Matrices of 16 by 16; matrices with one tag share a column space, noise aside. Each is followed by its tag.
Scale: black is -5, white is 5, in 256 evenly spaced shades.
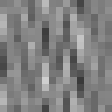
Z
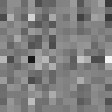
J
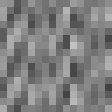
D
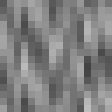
Z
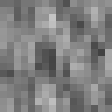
Z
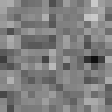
J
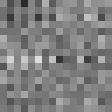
J
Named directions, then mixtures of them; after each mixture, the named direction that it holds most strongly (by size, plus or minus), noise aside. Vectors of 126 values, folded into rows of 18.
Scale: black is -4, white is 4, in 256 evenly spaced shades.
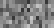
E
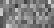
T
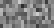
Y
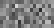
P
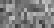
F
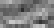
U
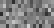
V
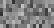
V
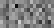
P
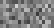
P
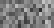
P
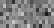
V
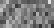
T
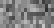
F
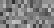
V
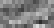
U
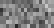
F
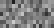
V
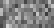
T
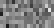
V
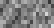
T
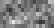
U
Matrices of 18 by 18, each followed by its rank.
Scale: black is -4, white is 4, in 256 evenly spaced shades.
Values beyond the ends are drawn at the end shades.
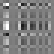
one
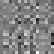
three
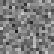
full rank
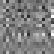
three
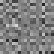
three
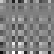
one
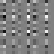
one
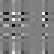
one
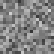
full rank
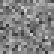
full rank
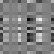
one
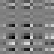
one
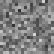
full rank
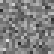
full rank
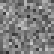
full rank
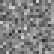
full rank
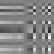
one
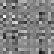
three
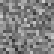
full rank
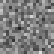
full rank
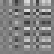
one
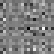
three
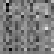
three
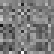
three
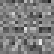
three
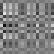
one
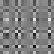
one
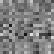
three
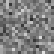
full rank
